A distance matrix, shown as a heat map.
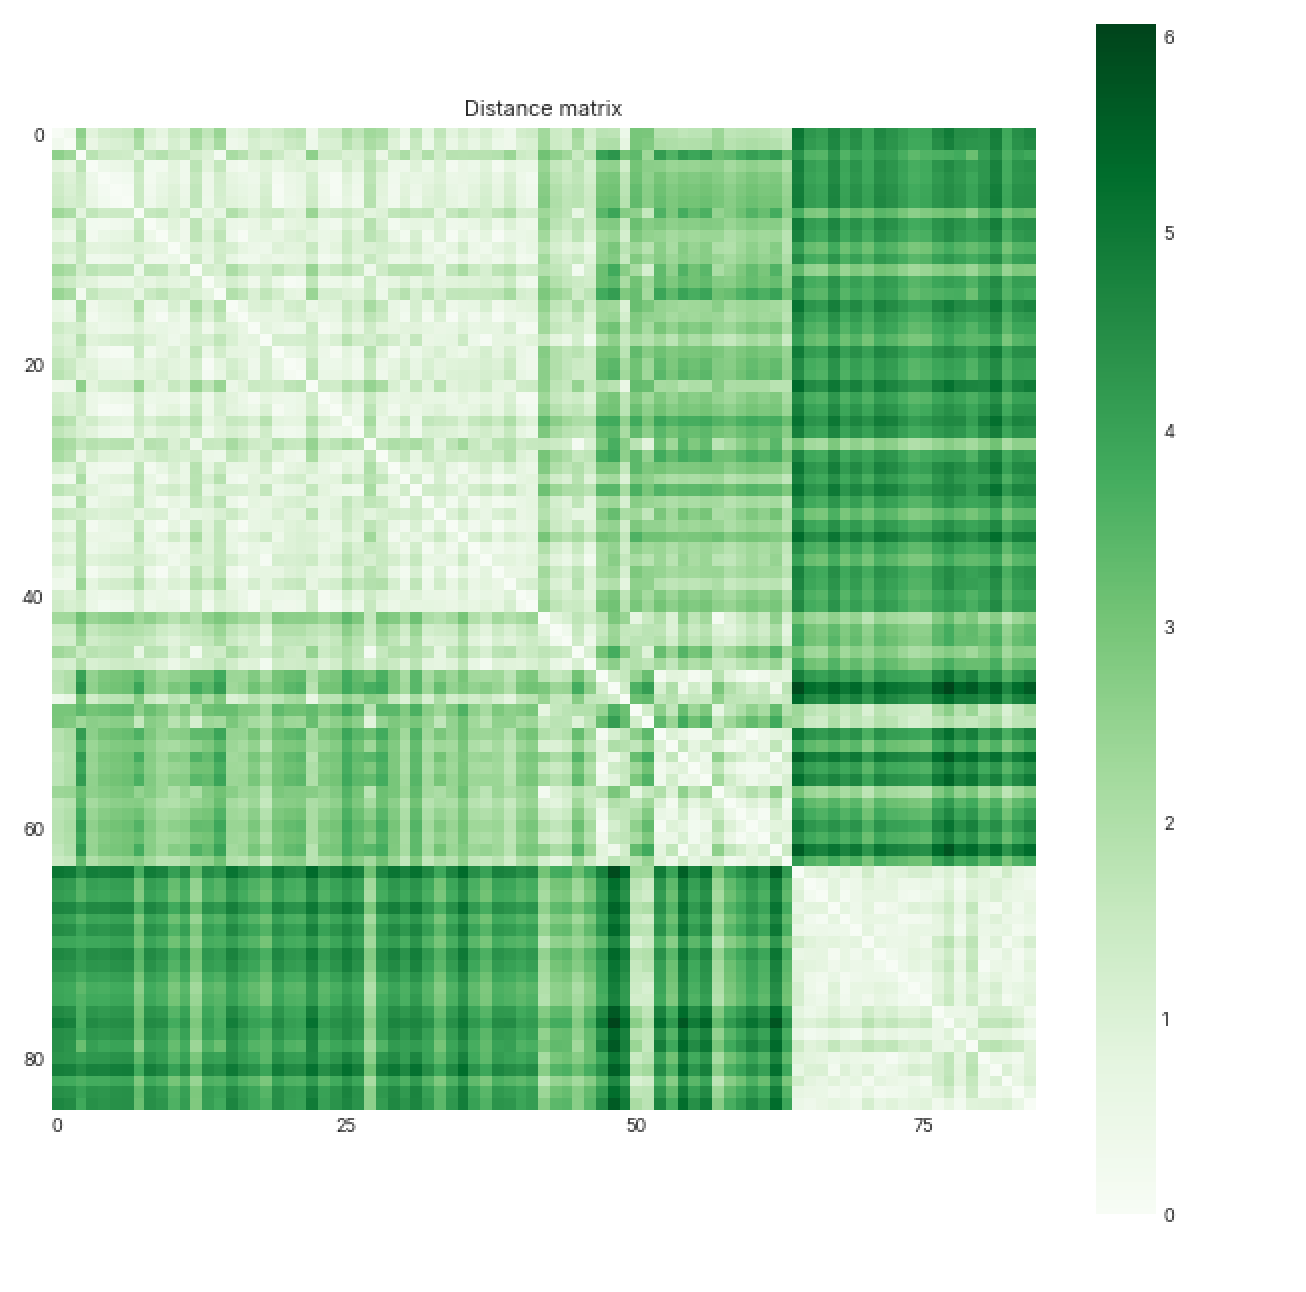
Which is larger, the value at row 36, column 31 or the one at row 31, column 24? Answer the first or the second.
the first
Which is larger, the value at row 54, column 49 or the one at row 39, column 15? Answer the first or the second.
the first
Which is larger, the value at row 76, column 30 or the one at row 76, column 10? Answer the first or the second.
the first
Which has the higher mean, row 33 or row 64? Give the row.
64
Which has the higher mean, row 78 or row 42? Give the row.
78
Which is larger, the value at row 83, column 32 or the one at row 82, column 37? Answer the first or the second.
the first
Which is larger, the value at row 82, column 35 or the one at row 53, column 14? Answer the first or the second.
the first
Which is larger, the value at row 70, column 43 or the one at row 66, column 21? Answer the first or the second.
the second
